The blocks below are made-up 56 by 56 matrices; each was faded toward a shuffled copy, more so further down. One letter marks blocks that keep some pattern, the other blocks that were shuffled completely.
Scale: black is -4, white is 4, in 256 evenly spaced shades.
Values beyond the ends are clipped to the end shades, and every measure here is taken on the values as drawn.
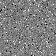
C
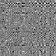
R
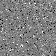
C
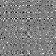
R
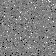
C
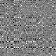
R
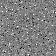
C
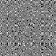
R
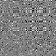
R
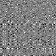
R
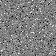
C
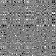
R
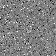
C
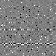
R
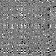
R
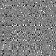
R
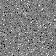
C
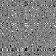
R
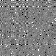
R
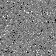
C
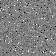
C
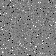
C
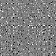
R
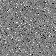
C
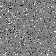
C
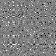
R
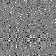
R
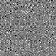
R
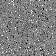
C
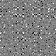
R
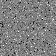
C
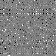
R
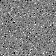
C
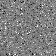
C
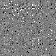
R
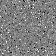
C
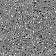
C
